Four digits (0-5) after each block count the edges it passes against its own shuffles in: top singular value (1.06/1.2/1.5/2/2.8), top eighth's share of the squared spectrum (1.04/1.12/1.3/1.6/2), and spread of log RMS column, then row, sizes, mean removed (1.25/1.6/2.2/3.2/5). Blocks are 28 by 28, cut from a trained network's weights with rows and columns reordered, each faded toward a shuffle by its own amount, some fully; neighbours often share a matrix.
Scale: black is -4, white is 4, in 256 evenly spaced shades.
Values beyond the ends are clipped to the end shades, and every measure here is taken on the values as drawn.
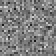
2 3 0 0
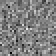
1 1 0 0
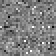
2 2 0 0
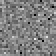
1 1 0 0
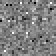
2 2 0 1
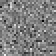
1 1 0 0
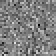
1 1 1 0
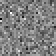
2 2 0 0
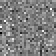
0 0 1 0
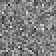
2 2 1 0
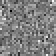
0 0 0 0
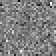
1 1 0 0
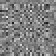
4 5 2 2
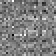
3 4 2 2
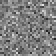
2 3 1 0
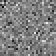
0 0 0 0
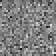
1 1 0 0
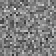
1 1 0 0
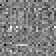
2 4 0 2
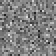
0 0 0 0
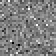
0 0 0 0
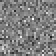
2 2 0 0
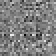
3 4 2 2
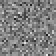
2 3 1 0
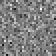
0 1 0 1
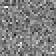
0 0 0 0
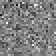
2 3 0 1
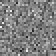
0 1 0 0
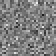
3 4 1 2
